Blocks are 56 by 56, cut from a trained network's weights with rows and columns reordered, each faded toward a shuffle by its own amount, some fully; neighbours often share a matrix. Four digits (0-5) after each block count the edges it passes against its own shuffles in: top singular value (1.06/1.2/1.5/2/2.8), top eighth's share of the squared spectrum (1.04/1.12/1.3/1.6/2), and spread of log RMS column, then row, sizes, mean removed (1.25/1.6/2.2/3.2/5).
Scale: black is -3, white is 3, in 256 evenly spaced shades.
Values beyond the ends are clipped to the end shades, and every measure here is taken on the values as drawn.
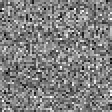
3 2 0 0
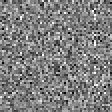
3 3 1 2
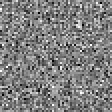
3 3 1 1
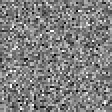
0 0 0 0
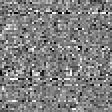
4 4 0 3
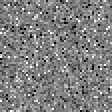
0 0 0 0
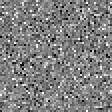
2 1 0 1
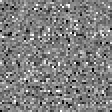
3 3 0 2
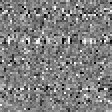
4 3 1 3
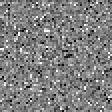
0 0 0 0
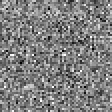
2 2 0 1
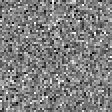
0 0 0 0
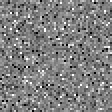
0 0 0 0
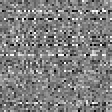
4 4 0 3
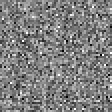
2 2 0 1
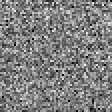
1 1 0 0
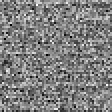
2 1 0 0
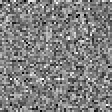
2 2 0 1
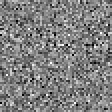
1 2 0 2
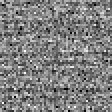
2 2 0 1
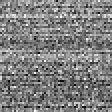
4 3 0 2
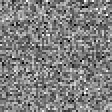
1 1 0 0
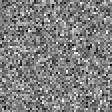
0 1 0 0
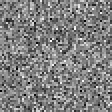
1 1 0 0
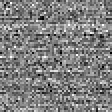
3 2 0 1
